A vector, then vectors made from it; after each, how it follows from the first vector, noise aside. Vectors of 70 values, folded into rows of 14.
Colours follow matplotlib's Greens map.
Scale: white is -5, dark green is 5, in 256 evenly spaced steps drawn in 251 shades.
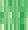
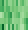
negated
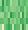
sign-scrambled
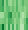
negated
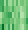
negated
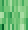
negated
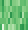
sign-scrambled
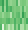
sign-scrambled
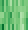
negated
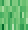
sign-scrambled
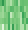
sign-scrambled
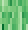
sign-scrambled
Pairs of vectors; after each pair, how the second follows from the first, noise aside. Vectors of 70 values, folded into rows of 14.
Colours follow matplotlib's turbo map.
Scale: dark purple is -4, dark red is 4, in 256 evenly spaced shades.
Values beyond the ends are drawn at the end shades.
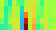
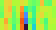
negated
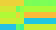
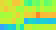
copied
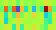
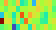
shuffled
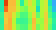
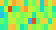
shuffled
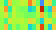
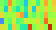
shuffled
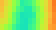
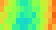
copied
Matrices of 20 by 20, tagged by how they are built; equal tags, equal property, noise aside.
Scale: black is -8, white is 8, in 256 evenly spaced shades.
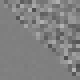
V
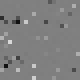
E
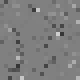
E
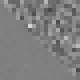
V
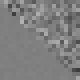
V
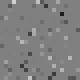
E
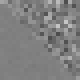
V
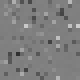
E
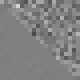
V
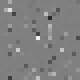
E
